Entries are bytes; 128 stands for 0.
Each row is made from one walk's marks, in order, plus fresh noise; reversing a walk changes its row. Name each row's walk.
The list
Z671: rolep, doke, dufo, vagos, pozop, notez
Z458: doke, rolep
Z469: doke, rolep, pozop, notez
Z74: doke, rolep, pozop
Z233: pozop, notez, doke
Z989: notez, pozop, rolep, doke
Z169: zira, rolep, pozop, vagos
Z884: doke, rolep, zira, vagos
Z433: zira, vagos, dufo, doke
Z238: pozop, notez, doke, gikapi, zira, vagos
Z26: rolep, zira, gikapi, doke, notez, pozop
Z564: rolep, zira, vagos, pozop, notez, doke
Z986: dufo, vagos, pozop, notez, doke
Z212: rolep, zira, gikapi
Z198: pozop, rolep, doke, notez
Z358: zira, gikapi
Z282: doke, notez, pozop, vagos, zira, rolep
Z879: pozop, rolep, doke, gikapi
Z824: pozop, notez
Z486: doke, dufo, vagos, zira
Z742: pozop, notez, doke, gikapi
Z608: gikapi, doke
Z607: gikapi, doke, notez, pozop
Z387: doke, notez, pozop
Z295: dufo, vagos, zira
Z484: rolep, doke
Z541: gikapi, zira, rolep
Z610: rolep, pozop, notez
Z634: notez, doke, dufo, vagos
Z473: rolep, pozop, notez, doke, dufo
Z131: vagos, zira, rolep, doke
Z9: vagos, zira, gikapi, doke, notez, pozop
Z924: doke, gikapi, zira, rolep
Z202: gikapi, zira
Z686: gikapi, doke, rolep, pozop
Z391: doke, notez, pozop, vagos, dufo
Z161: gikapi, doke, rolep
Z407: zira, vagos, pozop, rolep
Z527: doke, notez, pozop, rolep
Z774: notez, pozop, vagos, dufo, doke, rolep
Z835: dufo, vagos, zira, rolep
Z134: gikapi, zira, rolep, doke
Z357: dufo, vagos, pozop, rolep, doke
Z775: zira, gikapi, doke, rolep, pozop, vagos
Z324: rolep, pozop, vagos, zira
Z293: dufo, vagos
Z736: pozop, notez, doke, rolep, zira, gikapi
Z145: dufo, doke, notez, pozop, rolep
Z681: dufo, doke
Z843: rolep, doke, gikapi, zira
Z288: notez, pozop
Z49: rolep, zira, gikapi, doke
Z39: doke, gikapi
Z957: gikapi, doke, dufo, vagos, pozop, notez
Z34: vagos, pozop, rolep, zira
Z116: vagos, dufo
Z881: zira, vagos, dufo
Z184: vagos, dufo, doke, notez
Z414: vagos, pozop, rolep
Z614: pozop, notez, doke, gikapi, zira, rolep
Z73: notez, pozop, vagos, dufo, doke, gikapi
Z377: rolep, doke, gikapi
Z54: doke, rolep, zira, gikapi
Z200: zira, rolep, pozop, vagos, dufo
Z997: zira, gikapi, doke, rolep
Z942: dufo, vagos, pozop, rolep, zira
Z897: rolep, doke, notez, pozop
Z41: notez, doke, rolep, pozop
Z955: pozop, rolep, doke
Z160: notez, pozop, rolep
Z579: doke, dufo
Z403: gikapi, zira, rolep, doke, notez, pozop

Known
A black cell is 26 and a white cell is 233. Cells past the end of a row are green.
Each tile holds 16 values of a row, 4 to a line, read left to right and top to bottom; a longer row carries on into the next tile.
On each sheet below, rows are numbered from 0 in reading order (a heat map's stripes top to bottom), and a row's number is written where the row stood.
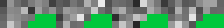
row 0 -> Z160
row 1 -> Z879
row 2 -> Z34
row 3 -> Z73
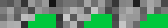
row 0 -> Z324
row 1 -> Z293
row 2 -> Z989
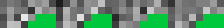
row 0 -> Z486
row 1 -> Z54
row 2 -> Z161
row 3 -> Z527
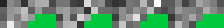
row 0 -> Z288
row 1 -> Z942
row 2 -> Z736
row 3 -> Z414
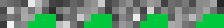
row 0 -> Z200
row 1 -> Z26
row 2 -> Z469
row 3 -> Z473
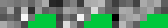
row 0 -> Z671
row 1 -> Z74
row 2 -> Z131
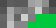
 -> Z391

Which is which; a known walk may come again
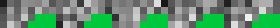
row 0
Z282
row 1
Z169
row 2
Z824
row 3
Z73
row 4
Z74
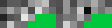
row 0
Z686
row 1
Z774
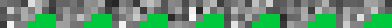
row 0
Z200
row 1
Z473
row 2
Z41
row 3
Z957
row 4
Z358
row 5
Z161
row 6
Z391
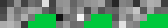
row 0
Z212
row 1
Z184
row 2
Z288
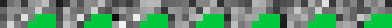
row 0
Z387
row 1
Z54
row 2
Z9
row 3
Z202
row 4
Z116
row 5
Z955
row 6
Z843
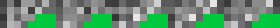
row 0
Z835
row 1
Z160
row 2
Z607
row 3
Z879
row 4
Z897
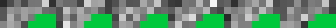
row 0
Z564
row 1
Z881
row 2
Z986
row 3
Z736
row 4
Z238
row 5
Z377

